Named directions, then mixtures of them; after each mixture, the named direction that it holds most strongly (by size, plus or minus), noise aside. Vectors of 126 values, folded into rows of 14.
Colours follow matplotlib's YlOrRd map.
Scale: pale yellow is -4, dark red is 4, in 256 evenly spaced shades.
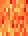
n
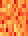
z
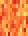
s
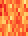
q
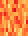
z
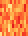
n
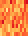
n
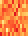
z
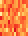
z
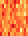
s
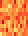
z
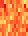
q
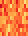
q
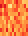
q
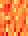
z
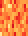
z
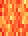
q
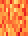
n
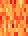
n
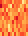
q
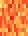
q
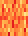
s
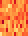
z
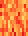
q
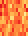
q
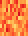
z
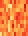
n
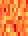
z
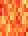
q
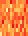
n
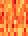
s
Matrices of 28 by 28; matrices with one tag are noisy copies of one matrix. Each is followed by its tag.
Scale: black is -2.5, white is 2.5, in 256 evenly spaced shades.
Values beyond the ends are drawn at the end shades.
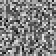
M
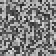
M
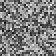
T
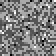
T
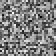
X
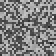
T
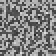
M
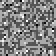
X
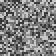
T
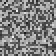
X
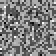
M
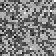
T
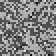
T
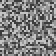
X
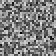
X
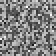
M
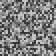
X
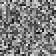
M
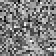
T
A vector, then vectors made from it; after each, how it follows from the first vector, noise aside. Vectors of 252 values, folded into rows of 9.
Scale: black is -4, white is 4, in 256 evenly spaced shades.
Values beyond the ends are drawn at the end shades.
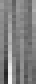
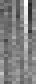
reversed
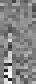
sign-scrambled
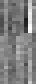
wrapped around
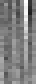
reversed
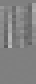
partly zeroed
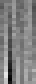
negated
